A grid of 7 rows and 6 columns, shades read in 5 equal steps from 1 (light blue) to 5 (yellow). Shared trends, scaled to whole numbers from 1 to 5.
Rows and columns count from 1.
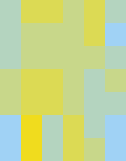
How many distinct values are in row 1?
3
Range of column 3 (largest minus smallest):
2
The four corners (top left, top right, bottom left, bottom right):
2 2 1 1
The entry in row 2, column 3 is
3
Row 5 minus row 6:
2 -1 2 -1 0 1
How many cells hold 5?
2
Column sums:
14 28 22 23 20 12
